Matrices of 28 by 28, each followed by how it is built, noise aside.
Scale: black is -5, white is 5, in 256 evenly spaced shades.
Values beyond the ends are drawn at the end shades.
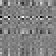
low rank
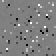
sparse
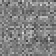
low rank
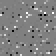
sparse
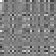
low rank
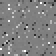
sparse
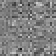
low rank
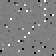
sparse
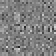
low rank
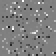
sparse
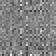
low rank
